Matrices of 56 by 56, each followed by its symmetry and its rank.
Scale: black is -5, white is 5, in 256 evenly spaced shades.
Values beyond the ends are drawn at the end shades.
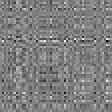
neither, rank three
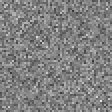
symmetric, full rank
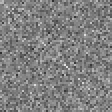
symmetric, full rank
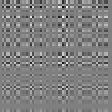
neither, rank one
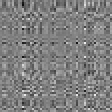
neither, rank three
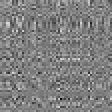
neither, rank five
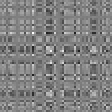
symmetric, rank two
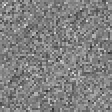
symmetric, full rank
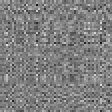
neither, rank five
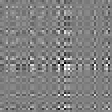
symmetric, rank two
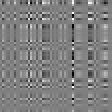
neither, rank one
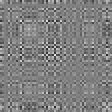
symmetric, rank two
